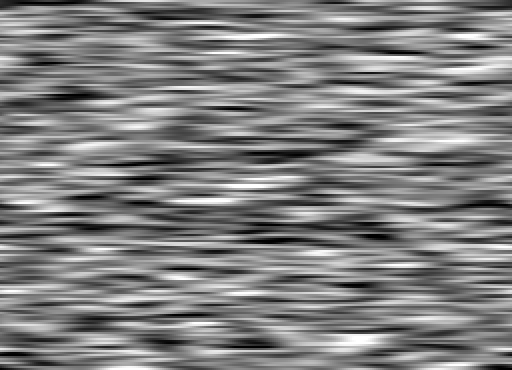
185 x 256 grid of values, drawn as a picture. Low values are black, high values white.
Average level on the scale: 50%. Grain: streaks across. Histogram: bell-shaped. Mirror symmetry: none.
